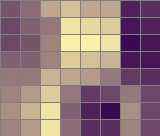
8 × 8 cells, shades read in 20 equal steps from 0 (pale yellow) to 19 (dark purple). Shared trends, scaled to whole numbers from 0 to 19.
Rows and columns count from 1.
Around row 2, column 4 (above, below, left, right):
4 0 10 2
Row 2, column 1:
14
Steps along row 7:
down down up up up down up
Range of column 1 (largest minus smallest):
6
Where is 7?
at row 5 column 5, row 6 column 2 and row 8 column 2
